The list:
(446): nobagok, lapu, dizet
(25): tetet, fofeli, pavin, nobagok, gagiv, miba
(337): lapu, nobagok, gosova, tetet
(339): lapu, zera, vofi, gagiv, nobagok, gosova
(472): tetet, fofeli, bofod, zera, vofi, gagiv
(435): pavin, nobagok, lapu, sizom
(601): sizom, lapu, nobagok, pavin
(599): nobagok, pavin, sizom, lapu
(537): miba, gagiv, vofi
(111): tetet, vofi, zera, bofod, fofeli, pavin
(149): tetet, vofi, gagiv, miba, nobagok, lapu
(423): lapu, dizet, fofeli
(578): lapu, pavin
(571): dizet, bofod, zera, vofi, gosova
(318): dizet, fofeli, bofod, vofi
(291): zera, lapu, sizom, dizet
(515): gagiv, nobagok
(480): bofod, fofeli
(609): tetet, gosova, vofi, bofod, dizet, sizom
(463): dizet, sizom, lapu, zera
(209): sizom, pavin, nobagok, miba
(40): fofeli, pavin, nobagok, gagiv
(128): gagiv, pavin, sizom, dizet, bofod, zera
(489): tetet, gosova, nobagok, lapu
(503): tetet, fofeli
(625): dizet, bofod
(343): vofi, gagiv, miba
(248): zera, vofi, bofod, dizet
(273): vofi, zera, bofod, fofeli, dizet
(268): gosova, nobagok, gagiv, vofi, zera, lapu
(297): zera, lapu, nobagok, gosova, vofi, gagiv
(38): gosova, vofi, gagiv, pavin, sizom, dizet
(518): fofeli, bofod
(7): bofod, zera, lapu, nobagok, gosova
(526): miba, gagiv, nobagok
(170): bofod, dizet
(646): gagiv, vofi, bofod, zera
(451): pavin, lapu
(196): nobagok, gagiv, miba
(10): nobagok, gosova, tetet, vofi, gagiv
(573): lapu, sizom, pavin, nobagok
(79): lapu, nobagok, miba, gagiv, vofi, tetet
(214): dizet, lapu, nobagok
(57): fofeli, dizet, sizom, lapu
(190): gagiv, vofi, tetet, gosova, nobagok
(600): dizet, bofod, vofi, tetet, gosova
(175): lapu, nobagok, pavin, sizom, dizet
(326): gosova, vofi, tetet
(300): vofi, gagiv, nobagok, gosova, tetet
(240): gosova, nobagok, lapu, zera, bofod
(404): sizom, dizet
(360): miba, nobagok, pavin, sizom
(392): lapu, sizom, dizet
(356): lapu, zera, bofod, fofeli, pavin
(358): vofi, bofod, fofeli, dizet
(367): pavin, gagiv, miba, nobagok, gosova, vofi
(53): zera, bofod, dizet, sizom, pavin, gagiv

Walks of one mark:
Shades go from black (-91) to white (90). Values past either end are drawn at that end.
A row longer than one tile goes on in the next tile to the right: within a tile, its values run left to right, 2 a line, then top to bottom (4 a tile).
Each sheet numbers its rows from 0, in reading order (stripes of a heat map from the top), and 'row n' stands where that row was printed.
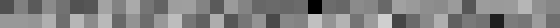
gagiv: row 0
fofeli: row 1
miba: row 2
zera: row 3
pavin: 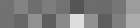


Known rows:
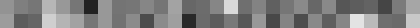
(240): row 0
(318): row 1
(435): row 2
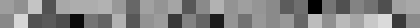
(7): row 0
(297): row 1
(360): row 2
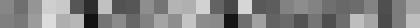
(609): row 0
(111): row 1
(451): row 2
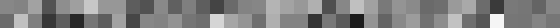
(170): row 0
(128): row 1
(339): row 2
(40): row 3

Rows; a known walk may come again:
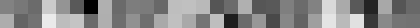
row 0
(268)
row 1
(472)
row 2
(489)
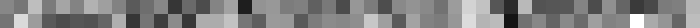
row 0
(480)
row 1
(209)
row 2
(446)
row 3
(609)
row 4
(367)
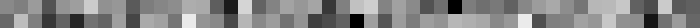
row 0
(170)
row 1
(300)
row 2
(291)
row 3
(537)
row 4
(111)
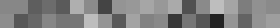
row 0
(79)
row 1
(339)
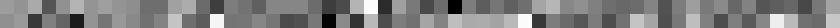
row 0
(297)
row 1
(40)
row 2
(463)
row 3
(526)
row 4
(451)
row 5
(435)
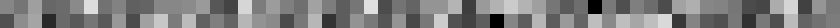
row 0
(318)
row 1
(646)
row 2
(57)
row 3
(53)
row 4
(360)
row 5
(214)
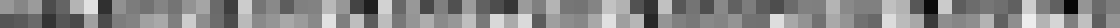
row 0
(423)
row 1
(343)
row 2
(190)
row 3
(515)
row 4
(149)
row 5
(128)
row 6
(38)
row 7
(10)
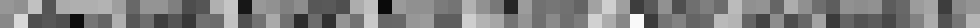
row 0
(7)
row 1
(573)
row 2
(601)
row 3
(240)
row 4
(25)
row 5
(518)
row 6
(578)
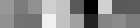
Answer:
(326)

